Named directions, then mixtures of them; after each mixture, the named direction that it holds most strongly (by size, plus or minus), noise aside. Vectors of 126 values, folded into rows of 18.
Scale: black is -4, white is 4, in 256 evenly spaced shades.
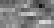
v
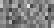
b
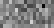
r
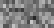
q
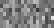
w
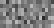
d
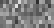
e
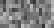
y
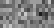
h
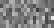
w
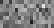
r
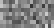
b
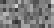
y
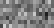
h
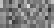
b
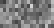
y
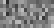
d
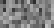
y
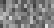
y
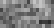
v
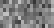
y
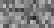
q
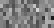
w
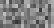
b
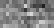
v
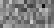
r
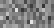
r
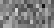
r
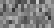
e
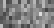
y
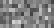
b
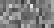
y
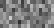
y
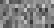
r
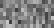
w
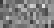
r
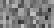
b
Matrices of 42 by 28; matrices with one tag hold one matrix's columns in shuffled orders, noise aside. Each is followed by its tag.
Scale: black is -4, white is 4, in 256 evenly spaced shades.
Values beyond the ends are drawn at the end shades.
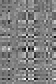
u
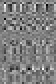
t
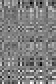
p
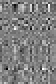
t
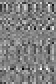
t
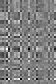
u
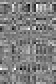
t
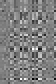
u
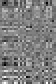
p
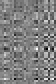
u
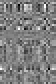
t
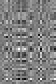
u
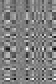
u
